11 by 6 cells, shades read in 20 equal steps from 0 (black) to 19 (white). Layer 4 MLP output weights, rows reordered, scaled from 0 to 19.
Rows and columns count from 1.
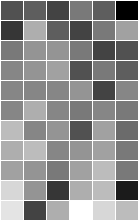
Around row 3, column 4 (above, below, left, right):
5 6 11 5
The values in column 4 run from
5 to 19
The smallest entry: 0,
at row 1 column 6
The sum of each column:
121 116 102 110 113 86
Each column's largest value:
17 14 13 19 16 14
